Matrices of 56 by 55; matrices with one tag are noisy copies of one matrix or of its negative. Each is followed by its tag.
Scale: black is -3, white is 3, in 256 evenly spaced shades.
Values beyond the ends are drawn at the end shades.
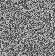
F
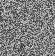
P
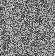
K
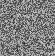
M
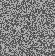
M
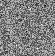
K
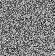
M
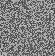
F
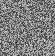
F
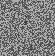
F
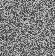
P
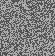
F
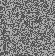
K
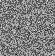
M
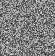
M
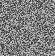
M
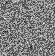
F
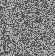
K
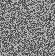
F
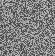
P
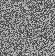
F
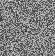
P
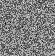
M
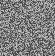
F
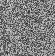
K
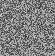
M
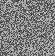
F
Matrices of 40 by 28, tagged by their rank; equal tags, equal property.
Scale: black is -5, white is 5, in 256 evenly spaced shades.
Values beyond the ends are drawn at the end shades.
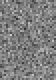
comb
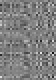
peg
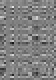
peg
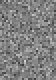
comb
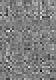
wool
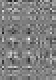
peg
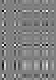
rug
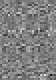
wool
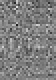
wool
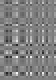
rug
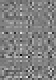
peg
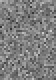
comb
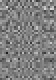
peg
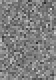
comb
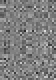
wool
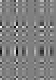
rug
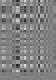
rug
